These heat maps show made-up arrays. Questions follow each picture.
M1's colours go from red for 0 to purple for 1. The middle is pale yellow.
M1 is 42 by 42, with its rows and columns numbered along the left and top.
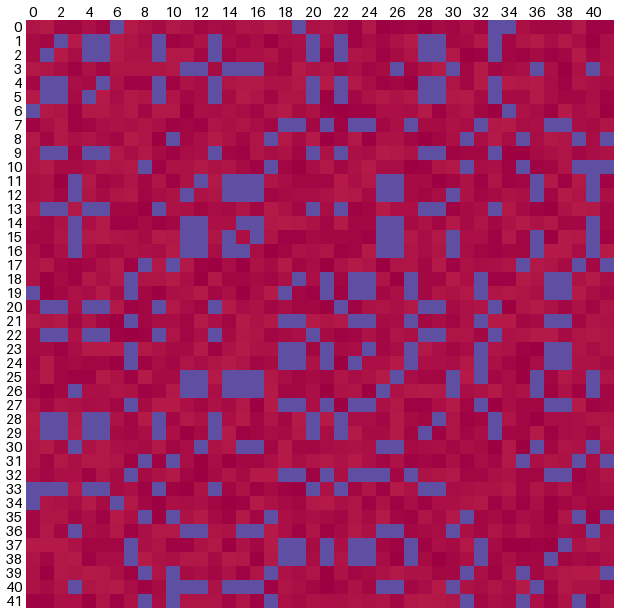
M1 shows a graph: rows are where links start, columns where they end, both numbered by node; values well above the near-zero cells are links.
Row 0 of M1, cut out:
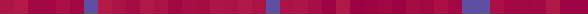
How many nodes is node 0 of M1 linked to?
4
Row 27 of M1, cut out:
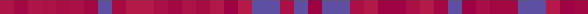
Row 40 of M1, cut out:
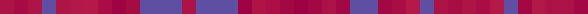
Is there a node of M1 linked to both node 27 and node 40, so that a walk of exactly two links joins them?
no
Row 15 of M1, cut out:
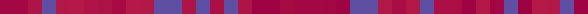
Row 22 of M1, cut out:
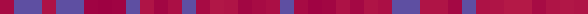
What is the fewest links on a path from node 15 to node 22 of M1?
6
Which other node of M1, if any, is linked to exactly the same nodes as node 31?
node 17
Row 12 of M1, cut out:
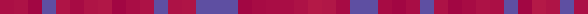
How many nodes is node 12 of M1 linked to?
10
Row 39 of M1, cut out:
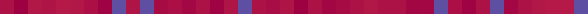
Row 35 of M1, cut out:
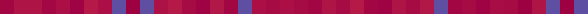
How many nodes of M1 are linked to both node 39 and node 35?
5
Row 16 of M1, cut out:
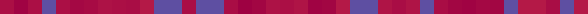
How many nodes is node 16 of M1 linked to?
10
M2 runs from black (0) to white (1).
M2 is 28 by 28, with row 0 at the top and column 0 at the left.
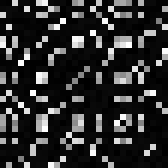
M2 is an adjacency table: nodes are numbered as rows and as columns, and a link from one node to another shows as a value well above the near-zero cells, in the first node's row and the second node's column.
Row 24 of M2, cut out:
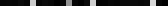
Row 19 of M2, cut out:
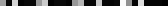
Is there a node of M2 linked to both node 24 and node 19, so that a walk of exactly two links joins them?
no
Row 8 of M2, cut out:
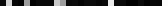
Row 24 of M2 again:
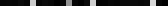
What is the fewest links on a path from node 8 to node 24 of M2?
3
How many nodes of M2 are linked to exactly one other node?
2
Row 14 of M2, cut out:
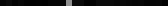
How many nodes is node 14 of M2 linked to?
1
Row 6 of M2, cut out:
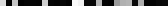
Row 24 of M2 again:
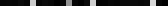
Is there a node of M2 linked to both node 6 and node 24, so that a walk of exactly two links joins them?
no
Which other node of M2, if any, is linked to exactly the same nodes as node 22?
node 14
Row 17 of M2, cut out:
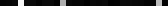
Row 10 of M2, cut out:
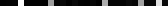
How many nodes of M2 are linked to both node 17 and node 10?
2
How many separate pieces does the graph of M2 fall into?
1
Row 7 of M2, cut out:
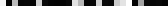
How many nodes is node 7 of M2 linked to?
10
